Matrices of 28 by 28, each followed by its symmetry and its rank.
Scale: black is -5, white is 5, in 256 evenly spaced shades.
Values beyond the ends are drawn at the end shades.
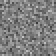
antisymmetric, full rank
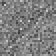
symmetric, full rank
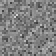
symmetric, full rank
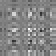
symmetric, rank two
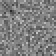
symmetric, full rank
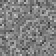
symmetric, full rank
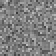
antisymmetric, full rank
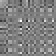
symmetric, rank two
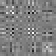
symmetric, rank three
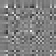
symmetric, rank three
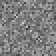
symmetric, full rank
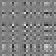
symmetric, rank two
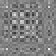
symmetric, rank three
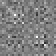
symmetric, rank three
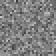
antisymmetric, full rank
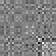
symmetric, rank three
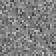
antisymmetric, full rank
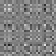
symmetric, rank two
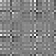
symmetric, rank two
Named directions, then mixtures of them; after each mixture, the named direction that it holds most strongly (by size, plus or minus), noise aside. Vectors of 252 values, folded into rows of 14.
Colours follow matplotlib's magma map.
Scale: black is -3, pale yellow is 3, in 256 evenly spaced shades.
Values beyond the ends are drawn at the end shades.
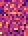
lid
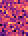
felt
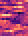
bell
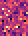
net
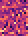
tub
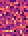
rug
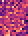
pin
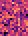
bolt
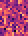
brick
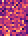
pin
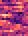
bell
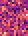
bolt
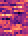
bell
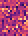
net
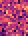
felt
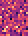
net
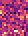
lid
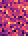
felt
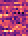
bell
